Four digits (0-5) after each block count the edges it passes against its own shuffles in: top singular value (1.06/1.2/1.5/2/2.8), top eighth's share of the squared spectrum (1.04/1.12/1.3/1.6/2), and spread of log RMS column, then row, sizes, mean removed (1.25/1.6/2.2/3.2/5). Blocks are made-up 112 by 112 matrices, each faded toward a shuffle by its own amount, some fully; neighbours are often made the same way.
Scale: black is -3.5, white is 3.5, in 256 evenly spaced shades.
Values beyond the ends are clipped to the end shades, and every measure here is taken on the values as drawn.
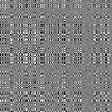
5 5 4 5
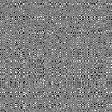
5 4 3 3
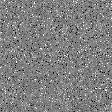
4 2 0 1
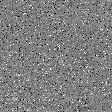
2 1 0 0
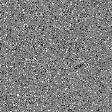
1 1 2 2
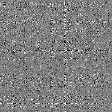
2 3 3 3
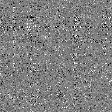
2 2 3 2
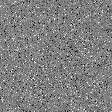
0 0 0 0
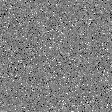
0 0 0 0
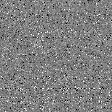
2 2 1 2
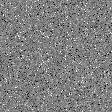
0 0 0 0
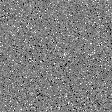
0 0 0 0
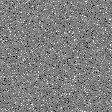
0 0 0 0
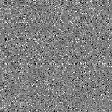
4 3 1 2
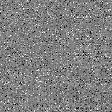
4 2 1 1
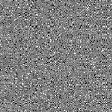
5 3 2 2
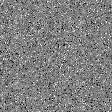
3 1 0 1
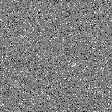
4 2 0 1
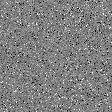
0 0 0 0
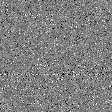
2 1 0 2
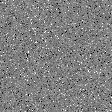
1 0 0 0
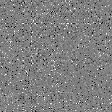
4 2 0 1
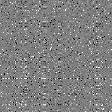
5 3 2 2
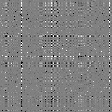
5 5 3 3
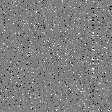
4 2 1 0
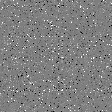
3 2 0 1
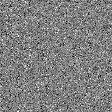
0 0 2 0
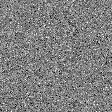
0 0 0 0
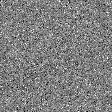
0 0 1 0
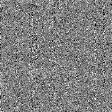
1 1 3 0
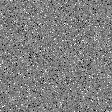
2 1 0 0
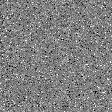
3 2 0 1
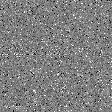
3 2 0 1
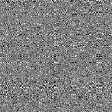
4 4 2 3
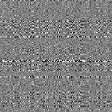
5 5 3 4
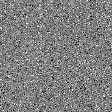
3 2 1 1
